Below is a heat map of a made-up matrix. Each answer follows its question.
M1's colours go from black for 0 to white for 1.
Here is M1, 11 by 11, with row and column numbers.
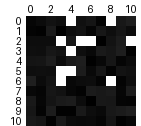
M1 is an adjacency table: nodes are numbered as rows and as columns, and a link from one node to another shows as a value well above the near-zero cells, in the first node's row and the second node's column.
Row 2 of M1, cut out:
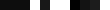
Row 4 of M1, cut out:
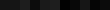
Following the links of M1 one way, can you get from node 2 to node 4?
yes
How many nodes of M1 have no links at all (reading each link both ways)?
3
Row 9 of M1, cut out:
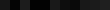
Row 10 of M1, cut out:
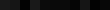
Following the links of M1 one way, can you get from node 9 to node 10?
no
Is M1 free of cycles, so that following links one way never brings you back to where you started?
yes
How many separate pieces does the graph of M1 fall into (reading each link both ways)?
4
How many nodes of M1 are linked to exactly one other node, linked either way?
1
